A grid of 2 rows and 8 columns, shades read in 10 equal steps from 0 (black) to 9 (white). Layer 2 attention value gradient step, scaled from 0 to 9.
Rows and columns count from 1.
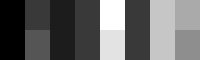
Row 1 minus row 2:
0 -1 0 0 1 0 0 1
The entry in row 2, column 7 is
7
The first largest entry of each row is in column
5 5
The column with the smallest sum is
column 1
